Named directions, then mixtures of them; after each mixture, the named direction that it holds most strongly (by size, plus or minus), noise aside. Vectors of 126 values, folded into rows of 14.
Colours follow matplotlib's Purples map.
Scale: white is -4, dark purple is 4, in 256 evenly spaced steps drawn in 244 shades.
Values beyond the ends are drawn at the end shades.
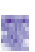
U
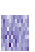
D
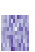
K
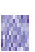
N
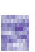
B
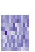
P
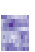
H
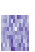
K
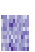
H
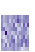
P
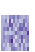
K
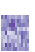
H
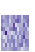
P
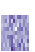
K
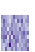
D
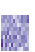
N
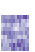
B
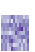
B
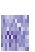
D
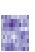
H
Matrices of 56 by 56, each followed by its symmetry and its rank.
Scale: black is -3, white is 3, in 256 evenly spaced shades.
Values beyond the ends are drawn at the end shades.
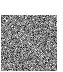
symmetric, full rank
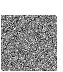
symmetric, full rank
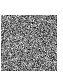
neither, full rank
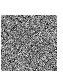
symmetric, full rank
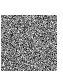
neither, full rank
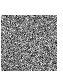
neither, full rank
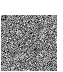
symmetric, full rank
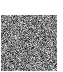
neither, full rank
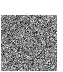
symmetric, full rank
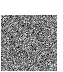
symmetric, full rank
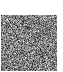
neither, full rank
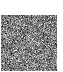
neither, full rank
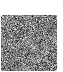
symmetric, full rank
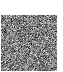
neither, full rank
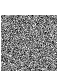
neither, full rank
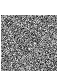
symmetric, full rank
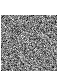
symmetric, full rank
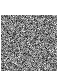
neither, full rank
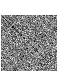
symmetric, full rank
